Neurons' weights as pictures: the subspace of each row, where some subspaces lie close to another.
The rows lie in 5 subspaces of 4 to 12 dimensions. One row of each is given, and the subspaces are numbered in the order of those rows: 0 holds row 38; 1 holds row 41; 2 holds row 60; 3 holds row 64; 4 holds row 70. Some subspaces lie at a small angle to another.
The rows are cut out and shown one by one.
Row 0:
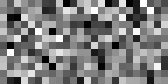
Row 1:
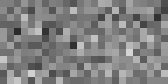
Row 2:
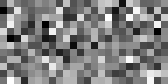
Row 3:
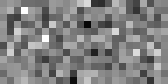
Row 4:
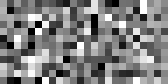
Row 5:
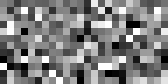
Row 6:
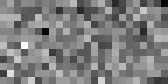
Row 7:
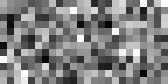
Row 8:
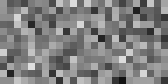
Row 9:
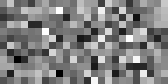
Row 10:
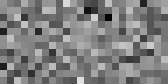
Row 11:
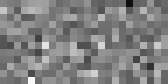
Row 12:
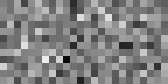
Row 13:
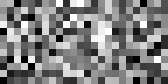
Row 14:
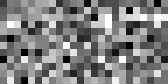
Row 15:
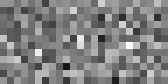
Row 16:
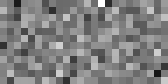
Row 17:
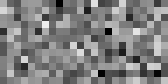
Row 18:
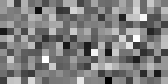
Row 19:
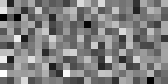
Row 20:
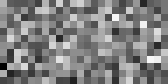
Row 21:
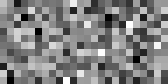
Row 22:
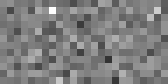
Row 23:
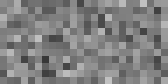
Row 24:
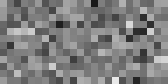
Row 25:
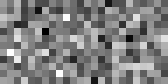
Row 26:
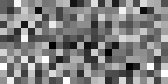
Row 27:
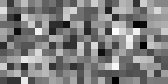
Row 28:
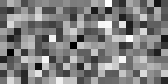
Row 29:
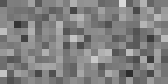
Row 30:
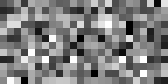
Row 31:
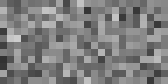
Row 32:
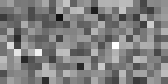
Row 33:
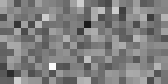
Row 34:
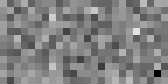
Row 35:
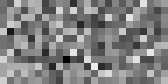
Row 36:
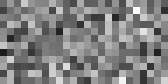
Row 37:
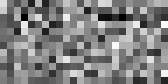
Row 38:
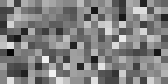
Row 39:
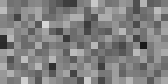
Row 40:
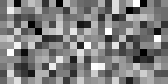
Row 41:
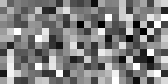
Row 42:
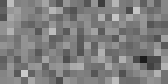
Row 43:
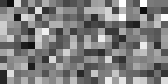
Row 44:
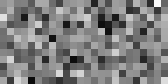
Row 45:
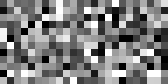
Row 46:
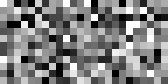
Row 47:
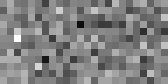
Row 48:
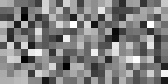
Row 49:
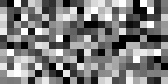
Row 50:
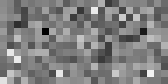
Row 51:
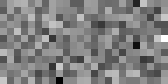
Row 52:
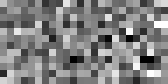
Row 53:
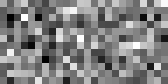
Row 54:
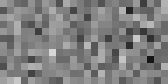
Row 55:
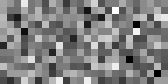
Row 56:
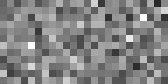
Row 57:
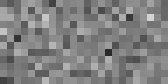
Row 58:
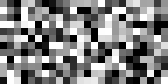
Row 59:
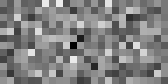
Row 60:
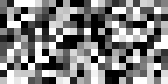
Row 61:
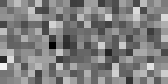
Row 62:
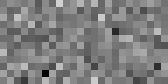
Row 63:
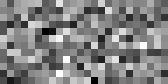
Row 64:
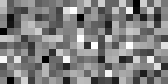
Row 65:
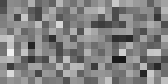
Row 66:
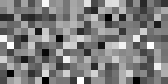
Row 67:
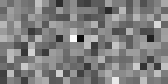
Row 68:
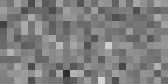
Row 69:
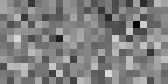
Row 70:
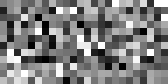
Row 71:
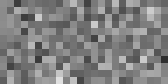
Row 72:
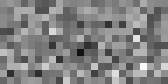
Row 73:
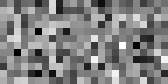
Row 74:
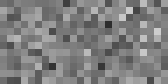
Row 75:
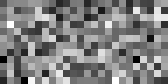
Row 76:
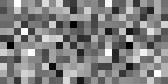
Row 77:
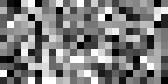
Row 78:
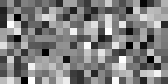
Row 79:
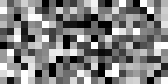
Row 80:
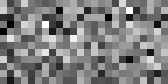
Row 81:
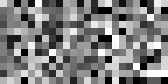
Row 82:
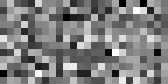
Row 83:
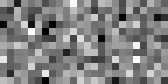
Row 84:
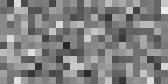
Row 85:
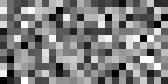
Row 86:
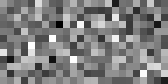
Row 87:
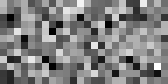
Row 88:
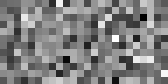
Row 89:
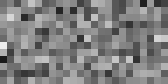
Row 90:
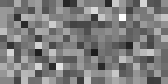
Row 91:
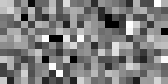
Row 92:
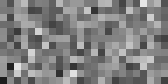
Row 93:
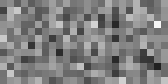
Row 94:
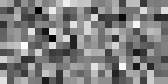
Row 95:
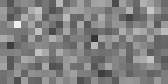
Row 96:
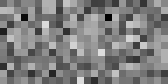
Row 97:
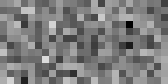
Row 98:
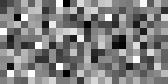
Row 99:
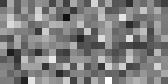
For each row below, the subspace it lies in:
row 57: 4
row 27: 2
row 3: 4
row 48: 4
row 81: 1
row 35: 2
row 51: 2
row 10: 3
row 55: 2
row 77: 1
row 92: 2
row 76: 2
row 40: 2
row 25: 4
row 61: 2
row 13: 2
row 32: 4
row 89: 4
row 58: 2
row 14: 0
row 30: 0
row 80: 3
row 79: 2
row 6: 4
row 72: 2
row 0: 3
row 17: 2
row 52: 1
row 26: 2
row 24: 1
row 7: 4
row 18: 2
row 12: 4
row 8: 0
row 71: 2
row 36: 0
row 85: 1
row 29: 1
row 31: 2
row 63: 4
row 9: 4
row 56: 1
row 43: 1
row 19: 2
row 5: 2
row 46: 1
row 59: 2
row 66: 4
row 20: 2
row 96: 3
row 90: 3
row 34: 4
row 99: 4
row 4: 4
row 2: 3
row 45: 2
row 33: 2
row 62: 2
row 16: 2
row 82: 1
